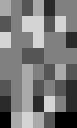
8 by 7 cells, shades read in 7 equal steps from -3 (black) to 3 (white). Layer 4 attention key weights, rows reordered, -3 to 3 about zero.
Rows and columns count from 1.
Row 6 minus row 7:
1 0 0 1 -2 -1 0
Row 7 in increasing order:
-2 -2 -2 0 0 1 2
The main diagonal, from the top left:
1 0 0 -1 -1 -1 -2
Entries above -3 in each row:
7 7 7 7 7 7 7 4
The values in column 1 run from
-3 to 2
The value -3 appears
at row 8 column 1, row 8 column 6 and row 8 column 7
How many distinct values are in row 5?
3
